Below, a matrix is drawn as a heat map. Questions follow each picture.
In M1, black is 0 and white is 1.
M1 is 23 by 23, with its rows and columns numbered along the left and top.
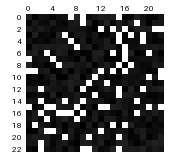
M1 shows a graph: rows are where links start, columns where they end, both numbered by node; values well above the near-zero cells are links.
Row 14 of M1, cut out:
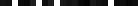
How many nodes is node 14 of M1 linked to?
4
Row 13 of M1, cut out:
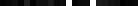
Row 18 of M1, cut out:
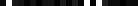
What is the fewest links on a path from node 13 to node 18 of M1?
5
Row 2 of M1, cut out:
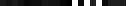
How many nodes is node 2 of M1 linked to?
5
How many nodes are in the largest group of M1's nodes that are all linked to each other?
2
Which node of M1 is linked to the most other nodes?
node 15
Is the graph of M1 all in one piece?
yes
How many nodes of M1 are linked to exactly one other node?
1
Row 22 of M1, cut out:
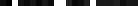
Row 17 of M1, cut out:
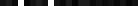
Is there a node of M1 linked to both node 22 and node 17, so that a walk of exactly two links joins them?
no
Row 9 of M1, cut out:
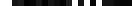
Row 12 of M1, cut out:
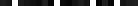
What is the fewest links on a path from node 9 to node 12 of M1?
1
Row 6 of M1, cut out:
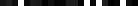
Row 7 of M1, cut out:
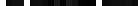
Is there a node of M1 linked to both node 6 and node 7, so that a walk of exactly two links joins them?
yes
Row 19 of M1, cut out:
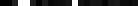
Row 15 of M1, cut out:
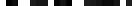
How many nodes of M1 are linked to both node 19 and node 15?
3
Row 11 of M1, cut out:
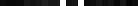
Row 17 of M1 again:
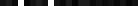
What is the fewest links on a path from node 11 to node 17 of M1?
4
